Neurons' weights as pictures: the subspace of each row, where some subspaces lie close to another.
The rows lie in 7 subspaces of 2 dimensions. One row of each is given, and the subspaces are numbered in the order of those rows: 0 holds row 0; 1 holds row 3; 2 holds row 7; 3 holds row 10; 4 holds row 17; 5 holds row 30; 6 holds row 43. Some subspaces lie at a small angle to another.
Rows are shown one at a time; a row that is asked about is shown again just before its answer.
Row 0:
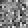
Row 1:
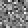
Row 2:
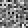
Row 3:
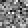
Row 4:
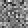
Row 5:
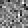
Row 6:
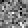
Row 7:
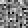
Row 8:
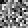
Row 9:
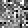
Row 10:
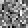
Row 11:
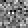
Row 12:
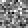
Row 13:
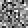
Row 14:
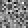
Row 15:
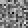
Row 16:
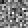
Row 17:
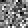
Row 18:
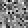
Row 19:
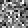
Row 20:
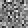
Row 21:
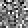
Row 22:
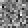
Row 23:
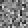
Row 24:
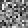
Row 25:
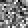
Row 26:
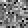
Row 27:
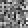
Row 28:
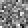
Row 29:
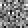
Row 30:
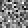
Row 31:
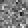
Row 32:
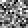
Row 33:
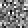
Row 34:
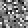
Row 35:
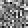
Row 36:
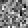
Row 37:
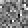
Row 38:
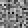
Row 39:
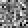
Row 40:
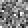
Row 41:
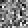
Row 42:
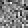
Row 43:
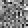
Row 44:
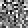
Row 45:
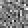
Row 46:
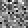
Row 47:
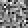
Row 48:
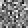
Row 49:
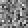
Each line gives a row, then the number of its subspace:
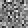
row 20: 3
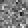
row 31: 4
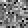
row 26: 4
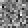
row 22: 0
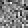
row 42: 6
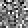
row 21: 4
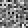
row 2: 2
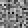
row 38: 2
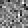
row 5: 6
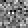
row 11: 1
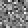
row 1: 5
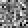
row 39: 0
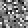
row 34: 5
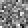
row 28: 5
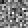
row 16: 2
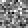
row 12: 1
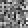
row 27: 6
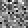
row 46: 5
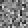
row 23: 0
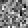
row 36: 3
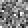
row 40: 5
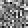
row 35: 6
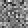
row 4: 3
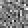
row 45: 6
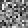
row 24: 2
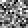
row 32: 1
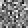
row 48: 4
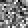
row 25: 4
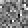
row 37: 6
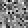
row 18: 5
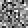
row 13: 3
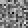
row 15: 2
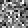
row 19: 3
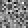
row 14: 5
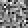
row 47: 3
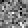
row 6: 1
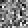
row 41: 0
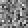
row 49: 0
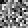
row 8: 2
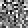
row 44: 4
